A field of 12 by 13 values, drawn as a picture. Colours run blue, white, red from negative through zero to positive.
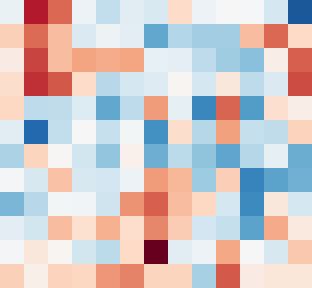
Average level on the scale: 50%. Odd rows or columns: none. Mirror symmetry: none.
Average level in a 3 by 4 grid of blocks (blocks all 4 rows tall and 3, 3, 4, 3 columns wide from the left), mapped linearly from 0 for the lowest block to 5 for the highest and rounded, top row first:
5212
1110
2332
